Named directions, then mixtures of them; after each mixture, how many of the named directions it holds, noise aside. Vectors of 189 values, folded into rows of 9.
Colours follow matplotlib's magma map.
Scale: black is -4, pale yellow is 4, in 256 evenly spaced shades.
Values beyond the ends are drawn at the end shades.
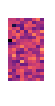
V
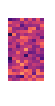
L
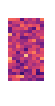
one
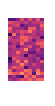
one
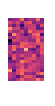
two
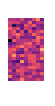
one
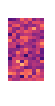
two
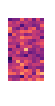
one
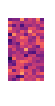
two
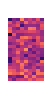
one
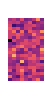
one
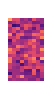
two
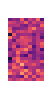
one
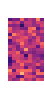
two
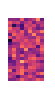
two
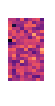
one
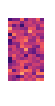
two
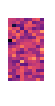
one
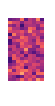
two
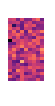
one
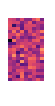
one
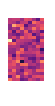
one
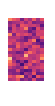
one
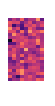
two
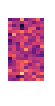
two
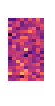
one
